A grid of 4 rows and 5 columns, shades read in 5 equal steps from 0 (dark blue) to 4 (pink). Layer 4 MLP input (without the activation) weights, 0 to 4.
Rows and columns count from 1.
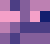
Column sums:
12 8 7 10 6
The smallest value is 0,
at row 2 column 5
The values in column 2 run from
1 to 4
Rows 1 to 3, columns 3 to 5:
2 3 3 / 2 4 0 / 1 1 1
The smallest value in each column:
2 1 1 1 0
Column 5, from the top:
3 0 1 2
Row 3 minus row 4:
1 1 -1 -1 -1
